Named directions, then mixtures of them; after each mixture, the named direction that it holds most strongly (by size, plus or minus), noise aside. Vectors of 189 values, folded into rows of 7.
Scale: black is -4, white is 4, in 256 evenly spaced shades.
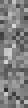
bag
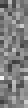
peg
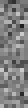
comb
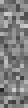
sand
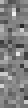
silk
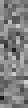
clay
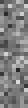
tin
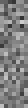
comb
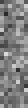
tin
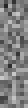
peg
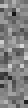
silk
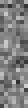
tin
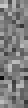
peg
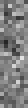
tin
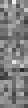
peg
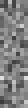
peg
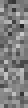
comb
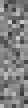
comb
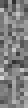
peg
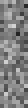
tin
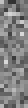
sand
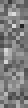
bag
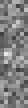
bag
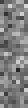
tin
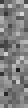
tin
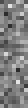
tin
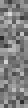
sand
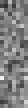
peg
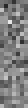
comb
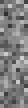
tin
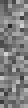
tin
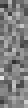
peg
